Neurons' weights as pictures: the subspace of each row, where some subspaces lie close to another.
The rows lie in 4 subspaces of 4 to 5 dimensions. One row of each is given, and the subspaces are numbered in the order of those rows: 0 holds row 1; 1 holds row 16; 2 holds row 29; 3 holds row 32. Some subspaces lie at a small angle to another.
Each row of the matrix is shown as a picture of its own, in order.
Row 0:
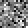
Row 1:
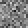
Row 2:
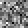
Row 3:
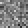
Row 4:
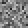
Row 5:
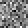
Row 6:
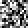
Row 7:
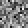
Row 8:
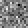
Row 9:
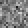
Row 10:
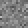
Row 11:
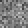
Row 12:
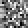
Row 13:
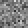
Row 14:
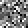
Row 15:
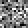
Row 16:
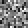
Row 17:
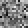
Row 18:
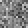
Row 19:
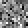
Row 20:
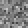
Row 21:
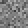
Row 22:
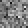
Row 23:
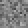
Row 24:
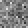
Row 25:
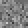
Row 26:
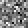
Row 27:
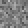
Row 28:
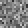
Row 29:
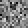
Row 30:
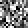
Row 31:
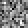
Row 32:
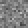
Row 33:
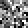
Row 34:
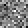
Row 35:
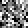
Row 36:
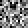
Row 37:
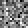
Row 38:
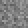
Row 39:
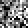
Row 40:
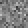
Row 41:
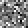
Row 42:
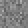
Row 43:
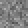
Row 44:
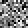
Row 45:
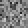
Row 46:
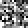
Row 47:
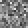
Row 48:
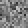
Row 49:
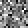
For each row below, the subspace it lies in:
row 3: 1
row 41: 0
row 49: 3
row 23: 3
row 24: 3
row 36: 2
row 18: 3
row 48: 2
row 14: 0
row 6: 2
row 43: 0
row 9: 2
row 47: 3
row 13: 1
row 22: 3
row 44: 1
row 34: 0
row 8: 2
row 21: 1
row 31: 0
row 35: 1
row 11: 3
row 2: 0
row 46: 1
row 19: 1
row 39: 3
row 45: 2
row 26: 0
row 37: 3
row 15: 3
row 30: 2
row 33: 1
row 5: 0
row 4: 1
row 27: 1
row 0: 0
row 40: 2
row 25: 1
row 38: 1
